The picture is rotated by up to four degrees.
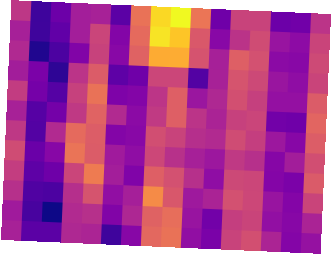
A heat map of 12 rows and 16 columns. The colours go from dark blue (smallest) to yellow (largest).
The grain runs up and down. The ninth with the highest average is the top middle. In the top middle lies a patch that is higher than the rest. Stripes running up and down repeat 4 times from left to right.
